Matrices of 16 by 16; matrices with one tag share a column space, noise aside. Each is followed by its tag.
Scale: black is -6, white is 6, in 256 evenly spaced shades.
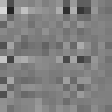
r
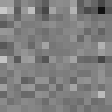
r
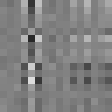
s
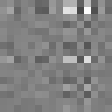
r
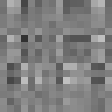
s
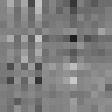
s
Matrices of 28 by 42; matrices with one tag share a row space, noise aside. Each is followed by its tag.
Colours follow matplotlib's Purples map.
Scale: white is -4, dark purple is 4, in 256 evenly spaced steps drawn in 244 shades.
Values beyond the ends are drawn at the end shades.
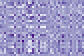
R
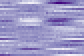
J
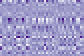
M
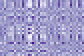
R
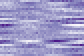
J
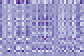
M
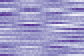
J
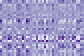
M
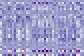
M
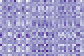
M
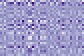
R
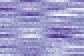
J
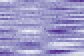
J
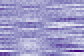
J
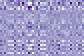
R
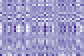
M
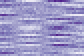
J
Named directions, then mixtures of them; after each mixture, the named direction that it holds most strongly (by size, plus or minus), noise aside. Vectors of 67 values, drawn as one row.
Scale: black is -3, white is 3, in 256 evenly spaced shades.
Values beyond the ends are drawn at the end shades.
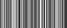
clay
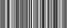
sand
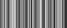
clay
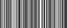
clay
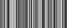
sand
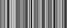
sand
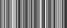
clay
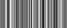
sand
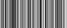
clay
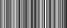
clay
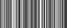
clay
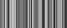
sand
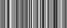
sand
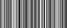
clay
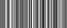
sand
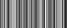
clay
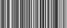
sand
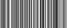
sand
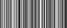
clay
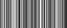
clay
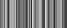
sand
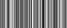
sand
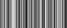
clay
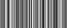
sand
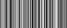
sand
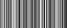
clay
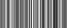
sand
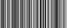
clay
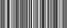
sand
